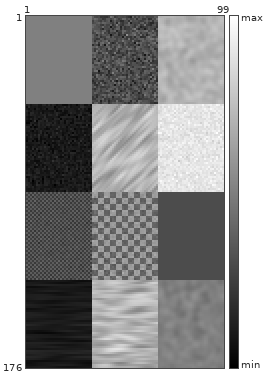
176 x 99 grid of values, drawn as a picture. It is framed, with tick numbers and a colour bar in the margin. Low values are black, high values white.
It is made of 4 by 3 panels. Panel 1,1: middling, flat. Panel 1,2: low, fine-grained. Panel 1,3: high, blotchy, faint in contrast. Panel 2,1: very low, fine-grained, faint in contrast. Panel 2,2: high, slanting up to the right. Panel 2,3: very high, fine-grained, faint in contrast. Panel 3,1: low, checkered. Panel 3,2: middling, checkered, strong in contrast. Panel 3,3: low, flat. Panel 4,1: very low, streaked across, faint in contrast. Panel 4,2: high, streaked across. Panel 4,3: middling, blotchy, faint in contrast.
